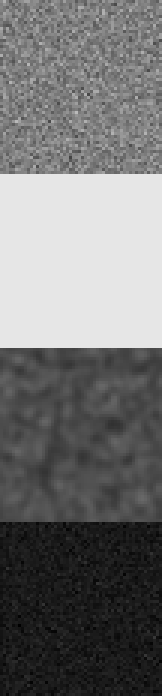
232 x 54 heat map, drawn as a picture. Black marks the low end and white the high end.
The table splits into 4 rows of 1 panel. Panel 1,1: middling, fine-grained. Panel 2,1: very high, flat. Panel 3,1: low, blotchy, faint in contrast. Panel 4,1: very low, fine-grained, faint in contrast.
